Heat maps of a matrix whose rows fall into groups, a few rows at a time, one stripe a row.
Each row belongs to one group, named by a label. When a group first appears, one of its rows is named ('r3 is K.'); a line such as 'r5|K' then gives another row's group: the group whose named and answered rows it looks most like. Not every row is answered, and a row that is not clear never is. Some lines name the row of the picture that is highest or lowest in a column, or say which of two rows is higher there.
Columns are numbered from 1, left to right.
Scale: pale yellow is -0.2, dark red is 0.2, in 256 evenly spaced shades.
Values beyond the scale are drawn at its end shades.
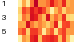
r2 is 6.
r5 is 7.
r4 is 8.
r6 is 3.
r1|3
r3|3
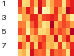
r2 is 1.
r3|3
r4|7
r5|7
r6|8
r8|7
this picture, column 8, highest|3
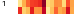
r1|6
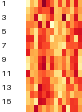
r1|6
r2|6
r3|8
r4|1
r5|7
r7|7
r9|3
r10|3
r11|8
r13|7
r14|6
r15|7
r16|8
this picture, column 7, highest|2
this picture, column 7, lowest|4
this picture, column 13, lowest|6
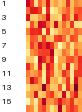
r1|1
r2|1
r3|1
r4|3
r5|1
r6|3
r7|6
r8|6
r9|7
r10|1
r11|1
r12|1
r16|7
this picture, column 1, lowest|15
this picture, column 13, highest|13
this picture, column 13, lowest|4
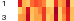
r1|8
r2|8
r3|8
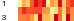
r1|6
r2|6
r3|1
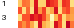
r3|6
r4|1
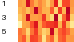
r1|8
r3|8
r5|7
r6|7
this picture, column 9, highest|5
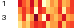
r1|1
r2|1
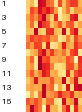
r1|7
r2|6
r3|3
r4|7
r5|8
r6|6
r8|3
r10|7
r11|6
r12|8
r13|6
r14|3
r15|8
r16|1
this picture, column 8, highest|3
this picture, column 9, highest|14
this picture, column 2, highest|16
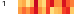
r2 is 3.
